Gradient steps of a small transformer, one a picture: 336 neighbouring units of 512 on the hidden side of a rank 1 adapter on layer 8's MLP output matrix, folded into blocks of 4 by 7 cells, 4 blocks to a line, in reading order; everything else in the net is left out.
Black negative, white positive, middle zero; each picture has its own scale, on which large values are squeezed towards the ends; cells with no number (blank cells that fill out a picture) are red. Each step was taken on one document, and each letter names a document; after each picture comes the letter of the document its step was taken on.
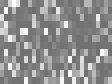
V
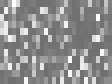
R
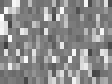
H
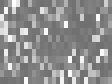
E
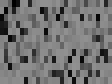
H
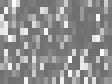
R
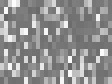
V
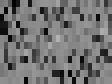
H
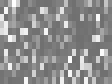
R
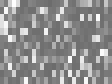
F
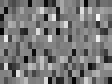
V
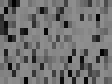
F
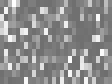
R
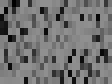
H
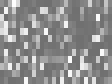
R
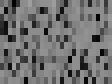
R
